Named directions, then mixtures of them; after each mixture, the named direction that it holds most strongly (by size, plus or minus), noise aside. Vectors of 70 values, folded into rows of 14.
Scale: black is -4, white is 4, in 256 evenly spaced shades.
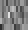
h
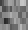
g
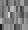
h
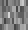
h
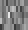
h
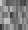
g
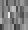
h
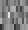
h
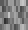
g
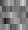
g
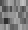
g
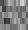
g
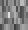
h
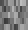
g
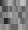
g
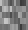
g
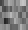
g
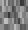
g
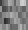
g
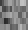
g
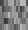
g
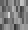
h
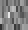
h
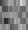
g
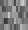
g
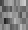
g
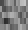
g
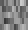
g
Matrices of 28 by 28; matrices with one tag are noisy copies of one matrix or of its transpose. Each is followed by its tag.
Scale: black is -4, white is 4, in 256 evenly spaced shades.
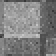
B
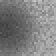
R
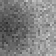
R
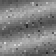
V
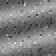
V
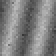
V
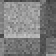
B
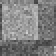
B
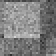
B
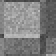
B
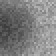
R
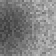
R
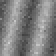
V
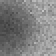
R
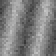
V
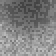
R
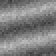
V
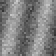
V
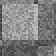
B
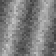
V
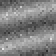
V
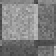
B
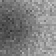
R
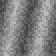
V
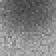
R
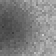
R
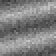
V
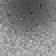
R
